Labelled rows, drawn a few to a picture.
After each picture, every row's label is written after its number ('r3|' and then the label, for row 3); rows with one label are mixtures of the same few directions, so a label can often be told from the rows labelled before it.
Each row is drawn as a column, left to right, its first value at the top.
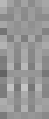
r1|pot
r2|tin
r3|tin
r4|tin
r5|tin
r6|tin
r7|pot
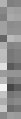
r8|tin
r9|tin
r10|tin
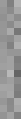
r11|tin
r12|pot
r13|pot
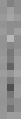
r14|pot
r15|tin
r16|pot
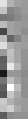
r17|pot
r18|tin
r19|tin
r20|pot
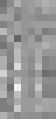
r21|pot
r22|tin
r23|tin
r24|tin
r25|pot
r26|tin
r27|pot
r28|pot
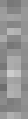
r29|tin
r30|pot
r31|pot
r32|tin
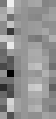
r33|tin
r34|pot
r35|pot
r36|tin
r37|tin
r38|tin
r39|pot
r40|tin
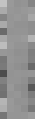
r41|pot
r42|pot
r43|tin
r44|tin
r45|tin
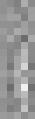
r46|pot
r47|tin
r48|pot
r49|tin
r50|tin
